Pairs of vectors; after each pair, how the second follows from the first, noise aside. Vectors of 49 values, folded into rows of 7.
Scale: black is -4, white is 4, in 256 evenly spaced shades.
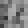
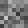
sign-scrambled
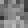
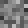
sign-scrambled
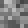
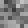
negated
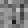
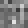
negated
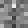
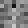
negated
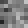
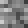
negated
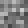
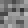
negated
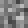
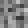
negated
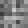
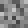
sign-scrambled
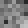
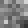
negated
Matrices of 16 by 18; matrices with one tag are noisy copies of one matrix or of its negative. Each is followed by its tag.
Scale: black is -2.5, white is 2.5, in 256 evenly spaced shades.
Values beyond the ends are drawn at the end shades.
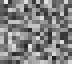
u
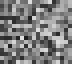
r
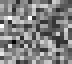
r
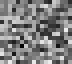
r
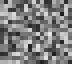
u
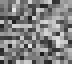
r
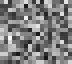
u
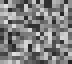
u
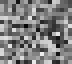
r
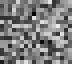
r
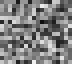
r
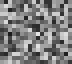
u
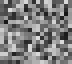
u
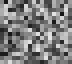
u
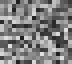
r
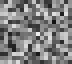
u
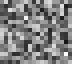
u
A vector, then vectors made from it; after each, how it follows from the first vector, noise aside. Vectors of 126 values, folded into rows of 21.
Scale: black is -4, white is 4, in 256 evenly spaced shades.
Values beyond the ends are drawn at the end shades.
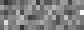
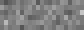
shrunk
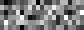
scaled up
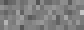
shrunk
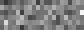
copied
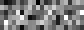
scaled up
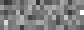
copied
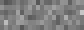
shrunk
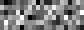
scaled up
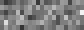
copied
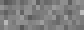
shrunk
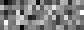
scaled up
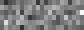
copied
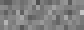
shrunk
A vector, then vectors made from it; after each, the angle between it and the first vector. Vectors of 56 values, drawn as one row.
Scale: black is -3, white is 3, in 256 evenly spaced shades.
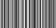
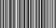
nearly opposite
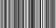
partly aligned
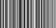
nearly opposite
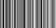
partly opposed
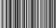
orthogonal
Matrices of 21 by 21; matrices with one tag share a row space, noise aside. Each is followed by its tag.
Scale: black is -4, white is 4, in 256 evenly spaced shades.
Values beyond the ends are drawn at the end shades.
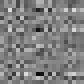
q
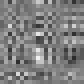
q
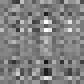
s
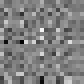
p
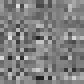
q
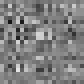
q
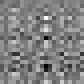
s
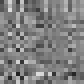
q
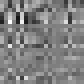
q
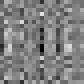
p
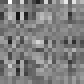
q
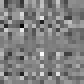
p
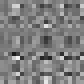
s
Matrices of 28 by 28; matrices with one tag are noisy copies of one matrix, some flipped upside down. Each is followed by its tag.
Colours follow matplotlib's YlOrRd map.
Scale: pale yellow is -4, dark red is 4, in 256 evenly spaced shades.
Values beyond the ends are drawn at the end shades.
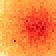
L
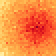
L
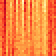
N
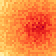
L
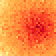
L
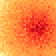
L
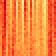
N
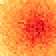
L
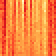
N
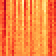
N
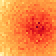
L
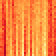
N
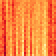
N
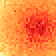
L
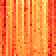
N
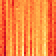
N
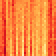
N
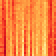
N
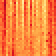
N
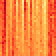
N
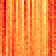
N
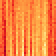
N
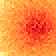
L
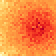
L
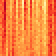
N
